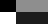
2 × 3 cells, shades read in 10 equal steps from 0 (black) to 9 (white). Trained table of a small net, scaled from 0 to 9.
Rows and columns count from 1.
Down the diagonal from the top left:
0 1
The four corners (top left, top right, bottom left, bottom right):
0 5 9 1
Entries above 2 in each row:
2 1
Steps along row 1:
up same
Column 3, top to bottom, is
5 1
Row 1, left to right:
0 5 5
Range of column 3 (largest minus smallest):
4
